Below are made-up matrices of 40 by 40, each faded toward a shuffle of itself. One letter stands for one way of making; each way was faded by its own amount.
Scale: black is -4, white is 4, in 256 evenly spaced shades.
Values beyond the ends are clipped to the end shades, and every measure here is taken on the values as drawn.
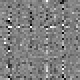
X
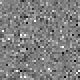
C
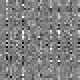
X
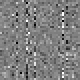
X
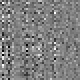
X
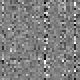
X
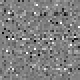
C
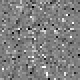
C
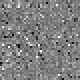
C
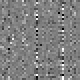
X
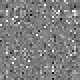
C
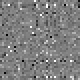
C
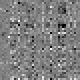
X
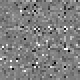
C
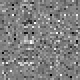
C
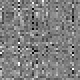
X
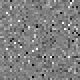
C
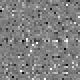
C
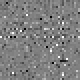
C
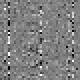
X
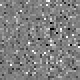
C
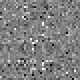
C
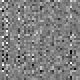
X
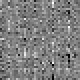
X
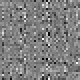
X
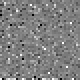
C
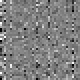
X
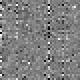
X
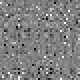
C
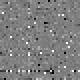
C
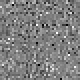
C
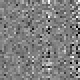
X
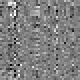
X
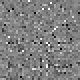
C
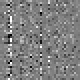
X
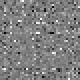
C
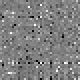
C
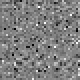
C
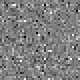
C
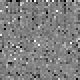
C
